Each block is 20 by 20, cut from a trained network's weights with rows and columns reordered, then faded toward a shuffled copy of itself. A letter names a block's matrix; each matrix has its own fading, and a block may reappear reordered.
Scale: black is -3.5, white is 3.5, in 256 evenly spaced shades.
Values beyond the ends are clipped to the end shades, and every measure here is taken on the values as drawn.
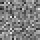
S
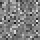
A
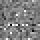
S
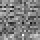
A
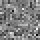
S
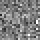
S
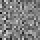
A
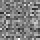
A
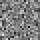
S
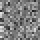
A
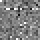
S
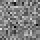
A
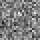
A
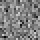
S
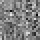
A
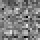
A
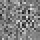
A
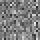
A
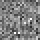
S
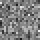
S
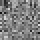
A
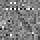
S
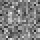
A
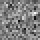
A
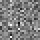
S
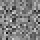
A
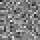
S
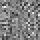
A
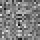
A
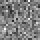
S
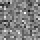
S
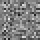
A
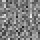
A
